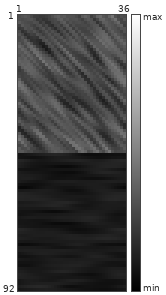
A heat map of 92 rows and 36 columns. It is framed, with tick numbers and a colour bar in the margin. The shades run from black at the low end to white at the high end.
The table splits into 2 rows of 1 panel. Panel 1,1: low, slanting down to the right. Panel 2,1: very low, streaked across, faint in contrast.
